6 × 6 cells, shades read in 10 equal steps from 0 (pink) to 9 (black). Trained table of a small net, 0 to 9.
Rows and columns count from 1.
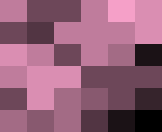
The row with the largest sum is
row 6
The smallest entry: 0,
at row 1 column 5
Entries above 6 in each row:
0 0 1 0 1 2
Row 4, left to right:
2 1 1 5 5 5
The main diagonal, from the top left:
2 6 5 5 5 9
